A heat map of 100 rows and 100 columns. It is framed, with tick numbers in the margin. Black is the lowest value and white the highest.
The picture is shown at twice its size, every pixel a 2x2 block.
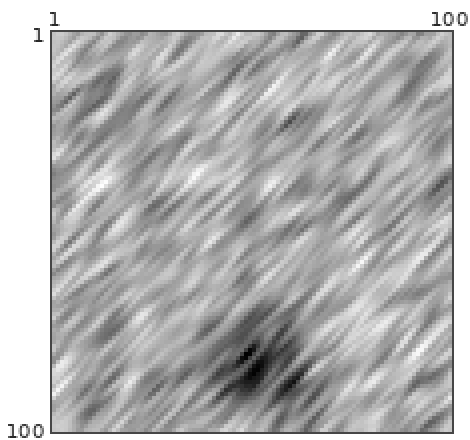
Grain: diagonal, up to the right. Ninth with the lowest average: bottom middle. Lone odd cells: none. Dips: one, in the bottom middle.
